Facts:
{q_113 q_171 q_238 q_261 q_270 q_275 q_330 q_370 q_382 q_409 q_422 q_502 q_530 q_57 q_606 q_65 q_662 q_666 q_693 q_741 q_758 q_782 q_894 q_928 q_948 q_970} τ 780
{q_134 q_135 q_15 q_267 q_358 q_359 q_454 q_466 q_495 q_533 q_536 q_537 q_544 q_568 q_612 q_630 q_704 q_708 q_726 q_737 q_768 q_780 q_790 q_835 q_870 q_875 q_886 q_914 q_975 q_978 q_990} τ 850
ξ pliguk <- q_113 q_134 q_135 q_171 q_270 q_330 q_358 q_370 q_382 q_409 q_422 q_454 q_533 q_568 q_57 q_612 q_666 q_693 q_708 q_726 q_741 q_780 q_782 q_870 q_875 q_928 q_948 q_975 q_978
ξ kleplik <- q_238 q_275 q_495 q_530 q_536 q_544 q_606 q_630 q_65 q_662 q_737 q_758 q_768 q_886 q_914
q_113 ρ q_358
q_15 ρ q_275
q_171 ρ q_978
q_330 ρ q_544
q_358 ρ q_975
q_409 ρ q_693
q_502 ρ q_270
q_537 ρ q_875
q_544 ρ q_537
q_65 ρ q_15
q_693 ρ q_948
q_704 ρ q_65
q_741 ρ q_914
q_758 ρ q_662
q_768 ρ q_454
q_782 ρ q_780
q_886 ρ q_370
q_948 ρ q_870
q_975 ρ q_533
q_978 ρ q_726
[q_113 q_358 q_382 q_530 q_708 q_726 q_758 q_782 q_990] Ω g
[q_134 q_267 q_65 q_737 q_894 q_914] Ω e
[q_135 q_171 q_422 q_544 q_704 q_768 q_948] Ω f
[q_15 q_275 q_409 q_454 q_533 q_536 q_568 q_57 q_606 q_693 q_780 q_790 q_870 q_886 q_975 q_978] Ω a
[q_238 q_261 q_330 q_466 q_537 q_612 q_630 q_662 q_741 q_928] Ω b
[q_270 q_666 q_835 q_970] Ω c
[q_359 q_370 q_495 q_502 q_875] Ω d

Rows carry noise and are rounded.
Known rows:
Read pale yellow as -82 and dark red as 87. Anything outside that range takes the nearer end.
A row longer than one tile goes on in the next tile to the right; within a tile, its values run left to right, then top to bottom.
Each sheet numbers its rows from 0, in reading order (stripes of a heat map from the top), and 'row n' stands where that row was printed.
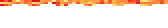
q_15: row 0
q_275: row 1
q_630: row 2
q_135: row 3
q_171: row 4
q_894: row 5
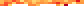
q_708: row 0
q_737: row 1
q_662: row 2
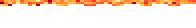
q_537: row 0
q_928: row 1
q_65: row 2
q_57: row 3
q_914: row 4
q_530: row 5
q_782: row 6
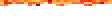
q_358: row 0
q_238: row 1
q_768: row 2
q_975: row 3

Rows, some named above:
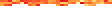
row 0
q_409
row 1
q_970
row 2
q_275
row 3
q_65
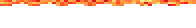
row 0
q_57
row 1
q_606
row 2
q_693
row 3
q_693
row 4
q_382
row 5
q_370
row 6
q_533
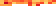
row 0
q_113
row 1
q_466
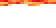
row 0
q_975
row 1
q_978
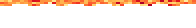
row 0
q_875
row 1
q_275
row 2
q_704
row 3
q_708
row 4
q_502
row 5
q_330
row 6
q_15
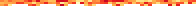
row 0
q_704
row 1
q_790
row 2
q_536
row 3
q_948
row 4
q_886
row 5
q_370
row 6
q_612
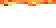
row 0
q_544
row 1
q_135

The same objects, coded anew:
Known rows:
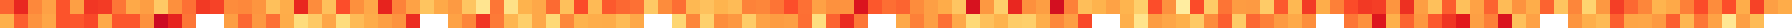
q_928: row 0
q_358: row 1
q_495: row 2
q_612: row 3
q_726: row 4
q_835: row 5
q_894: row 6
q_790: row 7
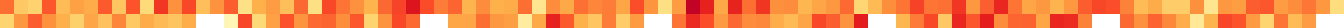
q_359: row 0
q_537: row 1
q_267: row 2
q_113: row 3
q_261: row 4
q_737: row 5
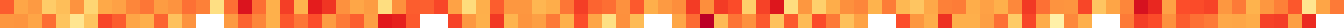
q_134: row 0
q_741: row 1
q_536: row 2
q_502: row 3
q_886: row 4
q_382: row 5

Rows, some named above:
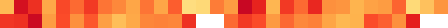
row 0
q_758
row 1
q_113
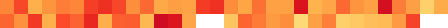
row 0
q_662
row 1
q_990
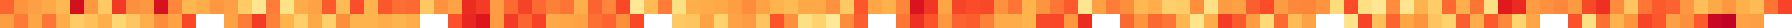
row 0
q_726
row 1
q_495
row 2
q_530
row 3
q_704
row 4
q_382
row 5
q_737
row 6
q_875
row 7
q_270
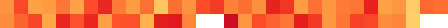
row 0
q_238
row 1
q_275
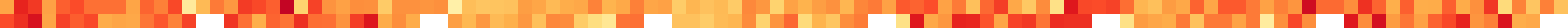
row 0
q_530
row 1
q_409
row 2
q_768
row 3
q_135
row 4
q_330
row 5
q_466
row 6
q_65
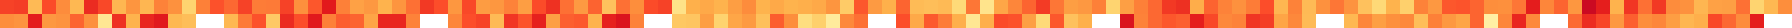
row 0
q_370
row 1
q_261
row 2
q_238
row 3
q_704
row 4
q_914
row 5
q_606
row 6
q_630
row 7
q_113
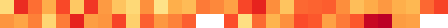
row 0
q_171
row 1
q_270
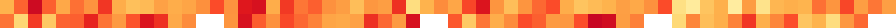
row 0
q_970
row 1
q_782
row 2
q_666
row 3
q_544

